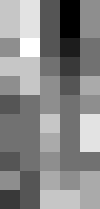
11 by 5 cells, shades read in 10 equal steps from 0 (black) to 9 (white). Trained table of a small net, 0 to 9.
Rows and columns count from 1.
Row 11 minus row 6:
-1 -1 2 3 1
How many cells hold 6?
5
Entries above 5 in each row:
2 2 1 2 2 0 2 2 0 2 3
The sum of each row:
23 23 22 24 26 21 27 26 20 25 25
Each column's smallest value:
2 3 3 0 4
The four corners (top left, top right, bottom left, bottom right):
7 5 2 6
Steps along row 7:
same up down up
